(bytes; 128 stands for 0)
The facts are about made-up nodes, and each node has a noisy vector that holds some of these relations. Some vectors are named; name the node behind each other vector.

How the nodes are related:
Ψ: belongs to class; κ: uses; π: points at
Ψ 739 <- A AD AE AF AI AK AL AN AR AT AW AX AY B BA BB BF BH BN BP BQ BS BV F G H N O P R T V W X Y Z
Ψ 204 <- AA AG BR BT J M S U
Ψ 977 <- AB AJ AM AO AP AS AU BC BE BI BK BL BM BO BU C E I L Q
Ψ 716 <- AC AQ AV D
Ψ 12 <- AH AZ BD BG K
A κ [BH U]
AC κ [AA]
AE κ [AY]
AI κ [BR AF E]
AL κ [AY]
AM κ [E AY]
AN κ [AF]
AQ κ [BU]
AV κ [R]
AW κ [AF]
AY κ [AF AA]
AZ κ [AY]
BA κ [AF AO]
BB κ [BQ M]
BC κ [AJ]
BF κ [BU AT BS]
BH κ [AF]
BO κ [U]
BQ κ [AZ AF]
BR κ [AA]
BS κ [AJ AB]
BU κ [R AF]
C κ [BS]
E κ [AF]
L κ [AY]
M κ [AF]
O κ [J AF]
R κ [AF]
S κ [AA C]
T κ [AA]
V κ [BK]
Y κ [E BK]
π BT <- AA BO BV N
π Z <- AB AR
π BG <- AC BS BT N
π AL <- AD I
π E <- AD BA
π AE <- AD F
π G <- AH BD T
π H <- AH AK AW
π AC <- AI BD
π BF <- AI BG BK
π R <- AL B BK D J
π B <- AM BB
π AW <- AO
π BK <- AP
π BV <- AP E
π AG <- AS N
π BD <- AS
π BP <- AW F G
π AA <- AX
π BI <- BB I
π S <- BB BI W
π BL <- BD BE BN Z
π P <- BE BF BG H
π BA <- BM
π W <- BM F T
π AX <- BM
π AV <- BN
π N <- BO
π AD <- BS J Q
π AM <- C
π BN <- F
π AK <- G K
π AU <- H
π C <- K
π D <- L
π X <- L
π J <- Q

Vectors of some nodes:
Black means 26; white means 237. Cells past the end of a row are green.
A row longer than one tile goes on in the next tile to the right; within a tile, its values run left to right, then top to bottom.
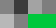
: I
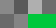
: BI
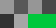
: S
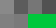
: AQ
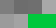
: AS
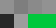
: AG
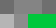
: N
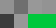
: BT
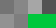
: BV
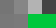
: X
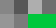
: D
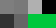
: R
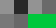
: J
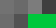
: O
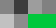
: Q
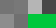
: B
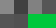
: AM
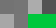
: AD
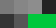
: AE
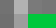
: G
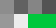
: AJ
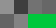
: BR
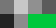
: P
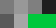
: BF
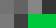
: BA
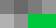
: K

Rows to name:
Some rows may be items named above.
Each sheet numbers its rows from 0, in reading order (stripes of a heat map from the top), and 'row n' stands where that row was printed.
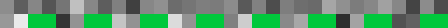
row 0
AJ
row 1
BP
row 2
BM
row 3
F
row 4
C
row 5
BE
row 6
AG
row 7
E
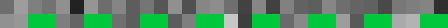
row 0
BN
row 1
J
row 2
AZ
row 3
U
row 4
BB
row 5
AO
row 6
AI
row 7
AT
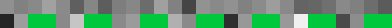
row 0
AG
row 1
BC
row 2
BD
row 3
AP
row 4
AG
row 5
AB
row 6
AC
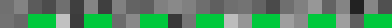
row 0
AW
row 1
BB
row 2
AO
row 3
AV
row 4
T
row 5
AX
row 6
L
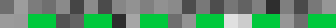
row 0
BN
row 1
E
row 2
AU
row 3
BU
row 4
BS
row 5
BO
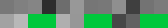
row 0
AT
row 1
AR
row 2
M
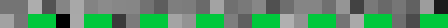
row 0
AD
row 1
BL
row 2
AV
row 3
AH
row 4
V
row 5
N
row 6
AA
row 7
AL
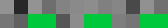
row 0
J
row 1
BG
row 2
BK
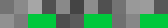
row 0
BV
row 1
E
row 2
W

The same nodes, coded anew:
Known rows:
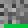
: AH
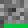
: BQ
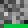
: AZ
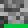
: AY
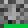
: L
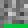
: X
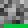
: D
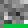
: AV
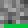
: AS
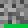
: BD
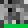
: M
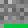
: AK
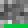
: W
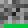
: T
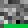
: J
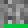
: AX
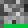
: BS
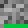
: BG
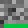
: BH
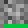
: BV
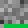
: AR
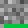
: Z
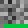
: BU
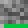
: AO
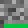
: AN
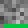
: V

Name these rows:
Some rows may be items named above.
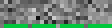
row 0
BC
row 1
AG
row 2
BE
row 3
BF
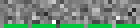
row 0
AX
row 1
AV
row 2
AI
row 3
BK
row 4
BL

